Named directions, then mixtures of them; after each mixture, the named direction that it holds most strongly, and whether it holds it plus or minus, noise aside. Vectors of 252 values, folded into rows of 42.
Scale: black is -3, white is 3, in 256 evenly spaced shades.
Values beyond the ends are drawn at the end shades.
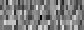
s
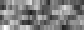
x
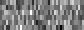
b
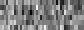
s, plus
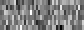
b, plus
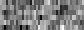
x, minus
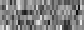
b, minus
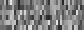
s, plus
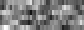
x, plus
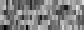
x, minus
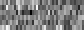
b, minus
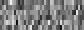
s, plus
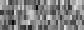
s, minus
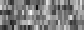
x, minus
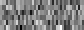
b, minus
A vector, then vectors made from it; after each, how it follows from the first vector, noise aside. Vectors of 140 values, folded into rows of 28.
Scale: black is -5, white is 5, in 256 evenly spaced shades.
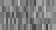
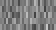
sign-scrambled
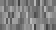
sign-scrambled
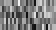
scaled up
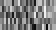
scaled up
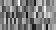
scaled up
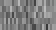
copied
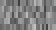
sign-scrambled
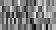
scaled up
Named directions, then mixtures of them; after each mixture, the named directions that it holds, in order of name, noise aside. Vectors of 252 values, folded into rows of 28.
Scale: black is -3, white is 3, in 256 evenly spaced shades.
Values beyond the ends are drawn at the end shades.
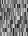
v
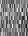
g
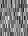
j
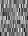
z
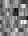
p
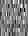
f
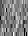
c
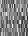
g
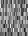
j, v, z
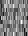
c, p, z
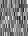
j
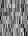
c, j, z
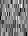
c, f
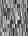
v, z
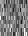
c, z
